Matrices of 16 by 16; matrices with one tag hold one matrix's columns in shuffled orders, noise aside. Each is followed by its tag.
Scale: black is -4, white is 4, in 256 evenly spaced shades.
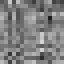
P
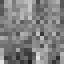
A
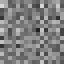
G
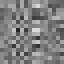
G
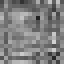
P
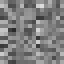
G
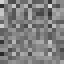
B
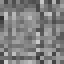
P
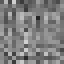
P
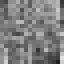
A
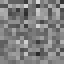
B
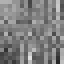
A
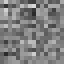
B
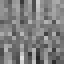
A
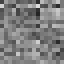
B
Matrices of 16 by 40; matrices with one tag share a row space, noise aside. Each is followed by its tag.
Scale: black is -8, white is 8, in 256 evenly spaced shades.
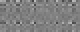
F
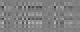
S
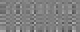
F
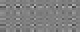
F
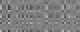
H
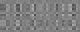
F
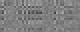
S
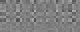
F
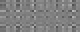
F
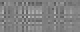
S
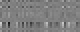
H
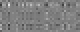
H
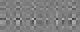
F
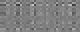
F
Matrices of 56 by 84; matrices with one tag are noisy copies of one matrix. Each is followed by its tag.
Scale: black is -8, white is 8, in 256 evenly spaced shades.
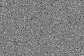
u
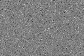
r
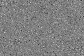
u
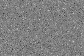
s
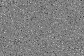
u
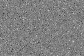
s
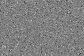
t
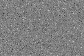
s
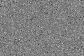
u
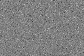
r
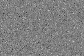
s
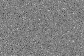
s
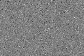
r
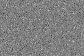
s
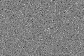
r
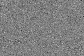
u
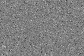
t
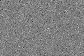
r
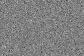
t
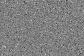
t
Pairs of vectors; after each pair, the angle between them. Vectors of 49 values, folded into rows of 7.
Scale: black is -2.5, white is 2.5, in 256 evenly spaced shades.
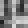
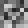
orthogonal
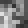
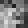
nearly parallel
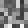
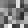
nearly parallel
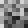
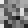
nearly parallel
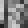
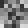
partly opposed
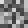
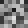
nearly opposite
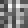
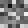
partly opposed
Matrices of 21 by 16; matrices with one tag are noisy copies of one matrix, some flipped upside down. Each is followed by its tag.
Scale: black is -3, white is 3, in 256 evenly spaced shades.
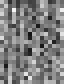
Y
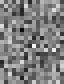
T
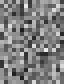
T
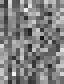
Y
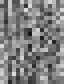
Y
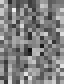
Y
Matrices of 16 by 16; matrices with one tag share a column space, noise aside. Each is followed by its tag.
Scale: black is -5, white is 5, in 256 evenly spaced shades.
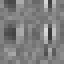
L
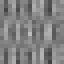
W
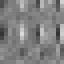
L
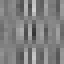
W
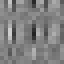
L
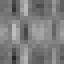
W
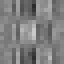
W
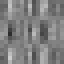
W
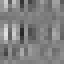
L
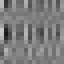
L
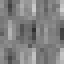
W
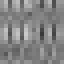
L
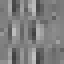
W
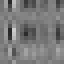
L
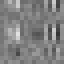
L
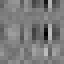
L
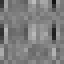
L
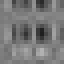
L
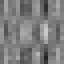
W
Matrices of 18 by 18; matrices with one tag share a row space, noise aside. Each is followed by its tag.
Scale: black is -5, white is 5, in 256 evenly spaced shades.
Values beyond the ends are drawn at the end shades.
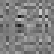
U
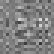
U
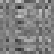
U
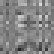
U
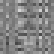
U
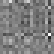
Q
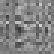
U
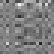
U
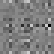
Q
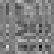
U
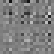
Q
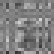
U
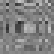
U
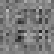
U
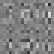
Q
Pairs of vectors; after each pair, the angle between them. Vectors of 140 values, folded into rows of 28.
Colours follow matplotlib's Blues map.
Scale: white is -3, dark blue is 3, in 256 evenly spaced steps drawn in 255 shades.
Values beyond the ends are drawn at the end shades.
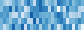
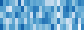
orthogonal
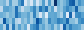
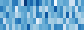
nearly opposite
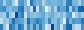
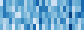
orthogonal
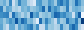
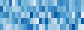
nearly parallel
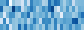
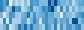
nearly parallel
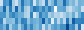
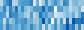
nearly parallel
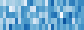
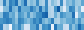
partly opposed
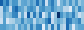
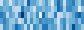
partly opposed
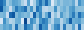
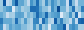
orthogonal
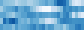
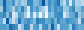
orthogonal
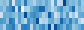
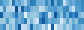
nearly opposite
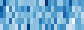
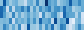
nearly parallel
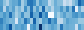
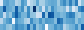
partly opposed
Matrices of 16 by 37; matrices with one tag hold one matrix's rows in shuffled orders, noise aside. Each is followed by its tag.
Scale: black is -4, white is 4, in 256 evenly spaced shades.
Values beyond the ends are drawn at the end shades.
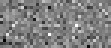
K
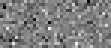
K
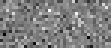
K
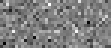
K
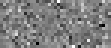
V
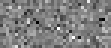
V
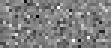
V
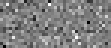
K
